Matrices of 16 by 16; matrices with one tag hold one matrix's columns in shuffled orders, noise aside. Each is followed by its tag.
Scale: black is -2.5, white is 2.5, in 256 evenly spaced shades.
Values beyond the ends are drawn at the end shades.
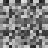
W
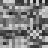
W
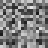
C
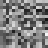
C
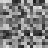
W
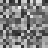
W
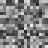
W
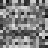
W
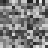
W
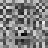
C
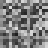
C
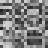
C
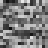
W
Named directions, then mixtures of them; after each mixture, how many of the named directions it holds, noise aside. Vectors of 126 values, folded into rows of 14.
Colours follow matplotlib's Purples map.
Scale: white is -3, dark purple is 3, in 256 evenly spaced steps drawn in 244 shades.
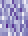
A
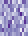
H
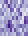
two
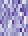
one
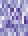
two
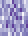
one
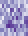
two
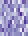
one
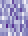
one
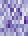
two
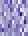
one
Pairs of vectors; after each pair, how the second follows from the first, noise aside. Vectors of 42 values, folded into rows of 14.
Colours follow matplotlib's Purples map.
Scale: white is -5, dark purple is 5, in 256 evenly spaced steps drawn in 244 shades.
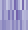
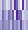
scaled up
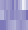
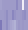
partly zeroed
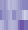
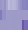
partly zeroed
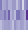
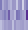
copied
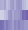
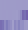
partly zeroed
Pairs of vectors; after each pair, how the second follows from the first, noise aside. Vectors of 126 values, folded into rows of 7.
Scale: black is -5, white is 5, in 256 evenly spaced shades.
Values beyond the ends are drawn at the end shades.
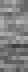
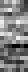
scaled up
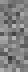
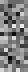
scaled up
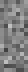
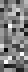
scaled up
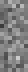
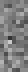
shuffled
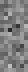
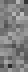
shuffled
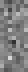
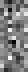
scaled up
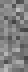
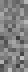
shuffled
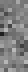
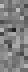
shuffled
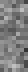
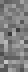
shuffled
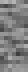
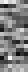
scaled up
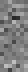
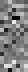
scaled up
